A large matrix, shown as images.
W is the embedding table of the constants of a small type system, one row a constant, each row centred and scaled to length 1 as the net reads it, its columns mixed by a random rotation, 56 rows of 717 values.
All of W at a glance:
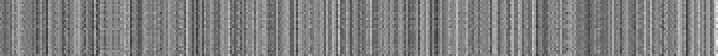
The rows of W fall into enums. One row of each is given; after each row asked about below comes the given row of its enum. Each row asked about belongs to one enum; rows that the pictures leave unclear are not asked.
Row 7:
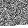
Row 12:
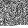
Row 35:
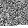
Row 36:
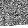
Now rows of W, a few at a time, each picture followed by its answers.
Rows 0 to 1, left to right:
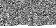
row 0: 35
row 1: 36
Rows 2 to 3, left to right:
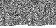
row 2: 36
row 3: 12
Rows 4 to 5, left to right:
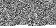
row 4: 7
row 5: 35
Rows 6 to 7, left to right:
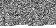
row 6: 36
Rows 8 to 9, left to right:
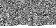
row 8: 35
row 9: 36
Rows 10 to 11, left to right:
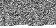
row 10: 36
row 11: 7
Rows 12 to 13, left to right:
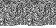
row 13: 12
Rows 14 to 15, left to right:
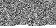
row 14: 7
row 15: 35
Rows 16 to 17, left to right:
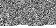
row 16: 35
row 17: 7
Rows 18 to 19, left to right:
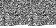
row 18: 36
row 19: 36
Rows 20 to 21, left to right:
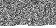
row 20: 7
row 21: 12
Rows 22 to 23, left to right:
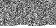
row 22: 12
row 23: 35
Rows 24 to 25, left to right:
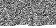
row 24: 7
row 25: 36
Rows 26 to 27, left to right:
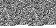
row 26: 7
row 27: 7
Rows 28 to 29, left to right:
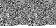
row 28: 35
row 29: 35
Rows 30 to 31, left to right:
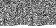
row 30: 12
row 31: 36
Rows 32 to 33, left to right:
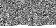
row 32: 35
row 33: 36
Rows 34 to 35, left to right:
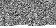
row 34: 36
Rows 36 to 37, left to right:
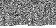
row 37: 12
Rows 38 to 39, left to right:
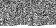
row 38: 12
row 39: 36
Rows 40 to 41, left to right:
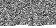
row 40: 7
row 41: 36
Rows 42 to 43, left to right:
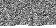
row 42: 7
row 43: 36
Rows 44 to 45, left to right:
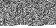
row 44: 12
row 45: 7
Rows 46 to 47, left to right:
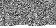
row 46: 36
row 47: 35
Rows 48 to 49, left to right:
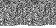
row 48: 12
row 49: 12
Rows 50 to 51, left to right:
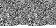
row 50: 35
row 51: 35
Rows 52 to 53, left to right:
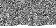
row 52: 35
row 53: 36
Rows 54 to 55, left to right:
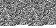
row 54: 7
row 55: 7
